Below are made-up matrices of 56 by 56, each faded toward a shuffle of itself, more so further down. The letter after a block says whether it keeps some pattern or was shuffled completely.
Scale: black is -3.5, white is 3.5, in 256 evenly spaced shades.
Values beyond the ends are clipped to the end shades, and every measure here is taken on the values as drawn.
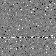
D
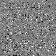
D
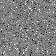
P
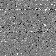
D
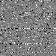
D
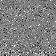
D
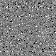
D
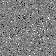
P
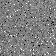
P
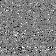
D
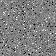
P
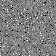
P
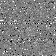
D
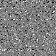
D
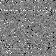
D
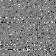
D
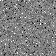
P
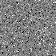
P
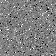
P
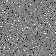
P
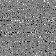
D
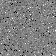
P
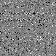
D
